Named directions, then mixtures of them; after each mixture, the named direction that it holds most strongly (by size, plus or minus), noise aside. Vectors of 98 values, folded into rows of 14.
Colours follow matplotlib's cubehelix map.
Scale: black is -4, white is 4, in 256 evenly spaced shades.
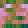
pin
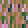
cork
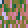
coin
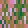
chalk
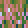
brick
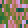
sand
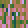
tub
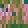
pin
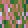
brick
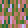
cork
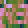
pin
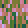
tub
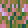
cork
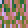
coin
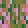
cork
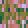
sand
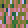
tub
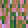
tub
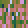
tub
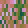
chalk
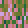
brick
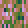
chalk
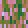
chalk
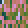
coin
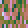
coin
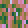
tub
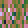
brick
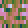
pin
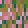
brick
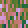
sand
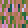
cork
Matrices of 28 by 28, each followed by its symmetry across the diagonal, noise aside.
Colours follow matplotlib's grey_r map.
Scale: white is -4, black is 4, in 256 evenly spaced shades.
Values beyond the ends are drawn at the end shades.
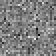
antisymmetric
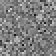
symmetric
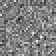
symmetric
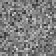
symmetric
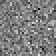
neither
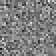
antisymmetric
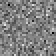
neither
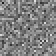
symmetric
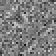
symmetric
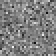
antisymmetric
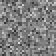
antisymmetric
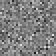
antisymmetric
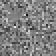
antisymmetric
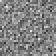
symmetric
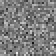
neither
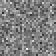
neither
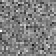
neither
